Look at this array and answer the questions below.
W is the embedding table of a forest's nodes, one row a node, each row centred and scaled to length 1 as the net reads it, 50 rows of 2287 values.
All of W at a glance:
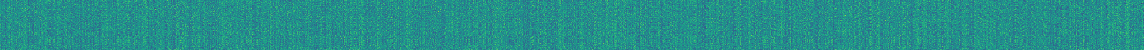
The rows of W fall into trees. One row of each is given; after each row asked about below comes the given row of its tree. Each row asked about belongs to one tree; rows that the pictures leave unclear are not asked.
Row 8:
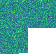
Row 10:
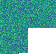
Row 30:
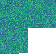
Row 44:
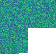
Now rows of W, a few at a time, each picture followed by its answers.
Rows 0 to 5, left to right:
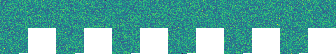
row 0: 44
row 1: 44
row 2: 10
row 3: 44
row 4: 10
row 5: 44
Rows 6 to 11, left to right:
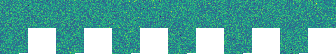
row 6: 30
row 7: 30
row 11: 30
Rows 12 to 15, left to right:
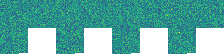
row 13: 30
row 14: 44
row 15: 30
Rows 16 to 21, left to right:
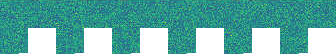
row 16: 8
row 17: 44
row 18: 10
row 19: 44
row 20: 30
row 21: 44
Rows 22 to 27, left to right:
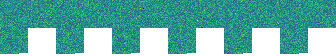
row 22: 10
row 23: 30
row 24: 10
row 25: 10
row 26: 30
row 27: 30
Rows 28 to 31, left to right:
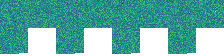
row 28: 44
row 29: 10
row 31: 10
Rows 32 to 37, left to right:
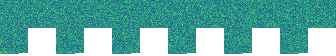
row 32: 10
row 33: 10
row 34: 10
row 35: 30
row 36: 44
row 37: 44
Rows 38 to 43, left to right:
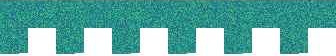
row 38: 10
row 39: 44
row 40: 44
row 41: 44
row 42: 44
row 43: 10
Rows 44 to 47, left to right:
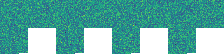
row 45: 10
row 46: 30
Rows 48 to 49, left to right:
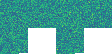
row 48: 10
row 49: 8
